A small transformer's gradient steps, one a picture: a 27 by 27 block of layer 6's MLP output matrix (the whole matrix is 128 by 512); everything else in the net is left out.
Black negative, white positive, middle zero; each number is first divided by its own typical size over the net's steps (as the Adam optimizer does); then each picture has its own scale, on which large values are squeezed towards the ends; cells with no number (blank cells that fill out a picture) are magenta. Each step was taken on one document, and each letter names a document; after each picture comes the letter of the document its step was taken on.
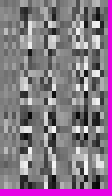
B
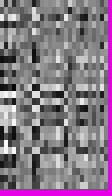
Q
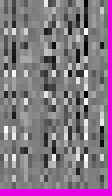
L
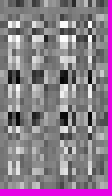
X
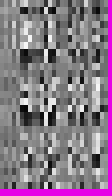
B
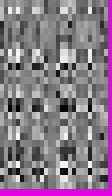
X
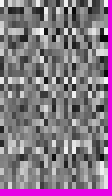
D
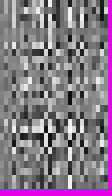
B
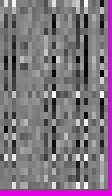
L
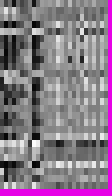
Q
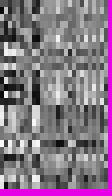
Q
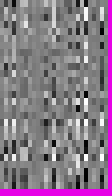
L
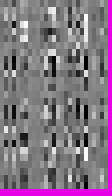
L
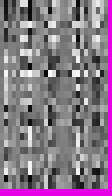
B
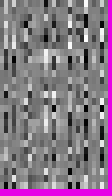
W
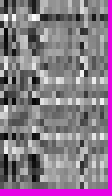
Q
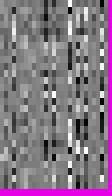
W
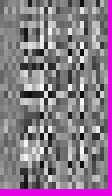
B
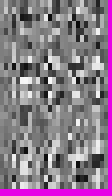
B
